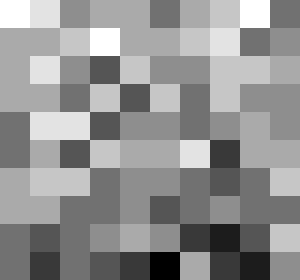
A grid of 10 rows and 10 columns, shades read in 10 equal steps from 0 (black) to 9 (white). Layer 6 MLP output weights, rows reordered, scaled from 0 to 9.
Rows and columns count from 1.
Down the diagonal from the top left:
9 6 5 7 5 6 4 5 3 5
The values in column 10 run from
4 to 7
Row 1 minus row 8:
3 2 1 2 1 1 2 2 5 0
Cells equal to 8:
6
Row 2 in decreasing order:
9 8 7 7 6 6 6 6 5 4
